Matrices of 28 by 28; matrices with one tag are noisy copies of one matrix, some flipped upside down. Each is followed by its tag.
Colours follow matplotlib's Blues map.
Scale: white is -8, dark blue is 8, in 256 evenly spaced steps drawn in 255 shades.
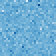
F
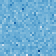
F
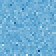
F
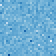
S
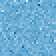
F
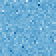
F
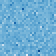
F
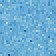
S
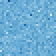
S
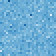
S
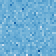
F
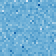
F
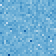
S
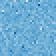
F
